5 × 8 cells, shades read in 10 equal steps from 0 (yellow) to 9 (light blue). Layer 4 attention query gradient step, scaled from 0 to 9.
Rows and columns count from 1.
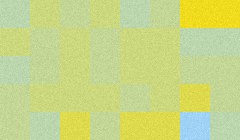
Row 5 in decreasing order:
9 6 6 5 5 2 2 2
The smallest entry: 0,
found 2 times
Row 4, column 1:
5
